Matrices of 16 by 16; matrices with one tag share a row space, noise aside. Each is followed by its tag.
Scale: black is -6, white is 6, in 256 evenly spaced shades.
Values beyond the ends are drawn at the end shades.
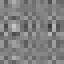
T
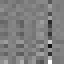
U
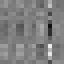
U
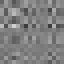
T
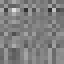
T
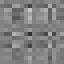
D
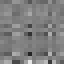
D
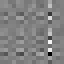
U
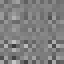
T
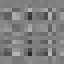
D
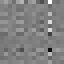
U
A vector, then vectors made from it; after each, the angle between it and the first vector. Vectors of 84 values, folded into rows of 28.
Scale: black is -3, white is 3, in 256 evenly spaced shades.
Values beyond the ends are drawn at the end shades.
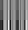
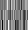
partly aligned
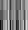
nearly parallel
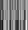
nearly parallel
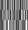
partly aligned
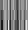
nearly parallel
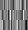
partly opposed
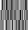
orthogonal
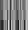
nearly parallel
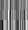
nearly parallel
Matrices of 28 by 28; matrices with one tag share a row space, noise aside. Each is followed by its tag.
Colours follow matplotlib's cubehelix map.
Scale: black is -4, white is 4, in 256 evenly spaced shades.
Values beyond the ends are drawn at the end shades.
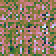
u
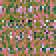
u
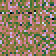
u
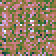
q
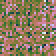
u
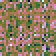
u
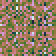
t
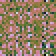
u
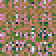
t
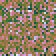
u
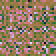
u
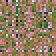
t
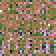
u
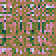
q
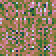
t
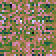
q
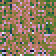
q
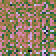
u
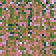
u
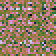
u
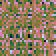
u
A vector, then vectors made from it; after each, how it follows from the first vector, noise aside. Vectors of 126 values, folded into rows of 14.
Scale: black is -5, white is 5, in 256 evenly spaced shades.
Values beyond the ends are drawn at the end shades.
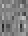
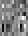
scaled up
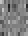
wrapped around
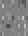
partly zeroed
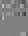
partly zeroed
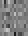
wrapped around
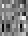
scaled up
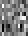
scaled up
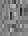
wrapped around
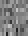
wrapped around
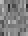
wrapped around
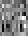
scaled up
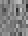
wrapped around
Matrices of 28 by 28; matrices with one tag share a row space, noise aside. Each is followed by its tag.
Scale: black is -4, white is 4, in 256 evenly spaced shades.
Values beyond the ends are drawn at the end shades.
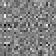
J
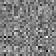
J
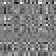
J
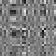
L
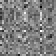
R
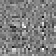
L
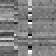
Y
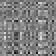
J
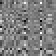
R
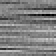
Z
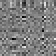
L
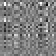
J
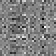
L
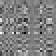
R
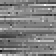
Z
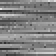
Z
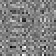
L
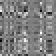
R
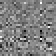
R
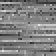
Z
